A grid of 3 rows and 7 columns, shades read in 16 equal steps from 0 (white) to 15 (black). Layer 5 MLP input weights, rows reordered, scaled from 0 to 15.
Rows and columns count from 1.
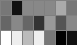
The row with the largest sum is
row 2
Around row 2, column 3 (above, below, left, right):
7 4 7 12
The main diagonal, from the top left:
8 7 4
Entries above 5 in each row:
6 7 3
